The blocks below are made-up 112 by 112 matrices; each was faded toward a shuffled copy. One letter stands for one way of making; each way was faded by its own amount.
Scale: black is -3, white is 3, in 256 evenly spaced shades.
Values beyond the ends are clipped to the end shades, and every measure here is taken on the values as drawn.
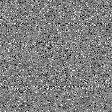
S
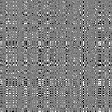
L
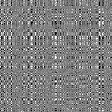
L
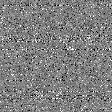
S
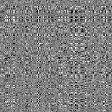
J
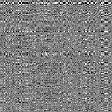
J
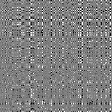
L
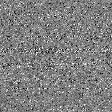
S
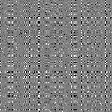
L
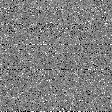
S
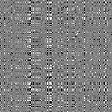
L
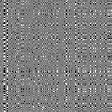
L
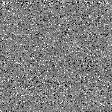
S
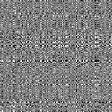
J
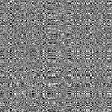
J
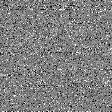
S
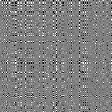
L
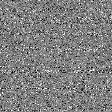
S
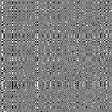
L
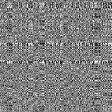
J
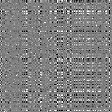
L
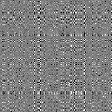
L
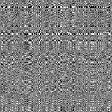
J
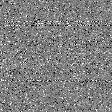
S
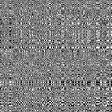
J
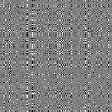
L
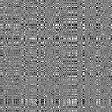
L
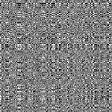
J
